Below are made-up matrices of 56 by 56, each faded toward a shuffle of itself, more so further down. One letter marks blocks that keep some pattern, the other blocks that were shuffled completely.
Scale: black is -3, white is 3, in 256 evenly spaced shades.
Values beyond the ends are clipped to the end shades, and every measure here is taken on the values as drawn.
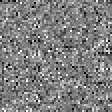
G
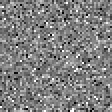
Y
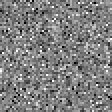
Y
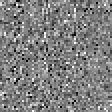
G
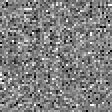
G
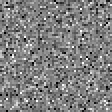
Y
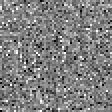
Y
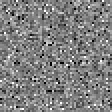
G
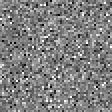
Y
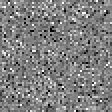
G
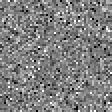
Y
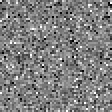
Y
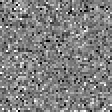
G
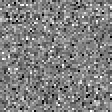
G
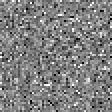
G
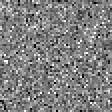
Y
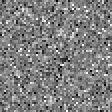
Y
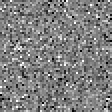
G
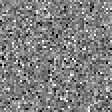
Y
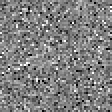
G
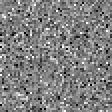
G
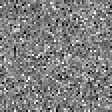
Y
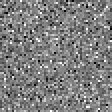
Y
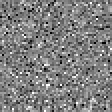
G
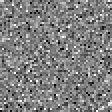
Y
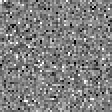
Y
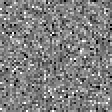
Y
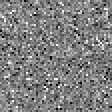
Y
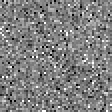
Y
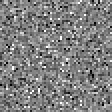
Y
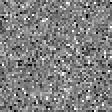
G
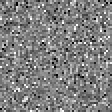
Y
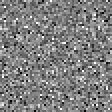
Y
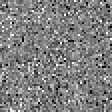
G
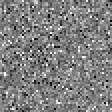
G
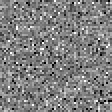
G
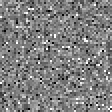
G
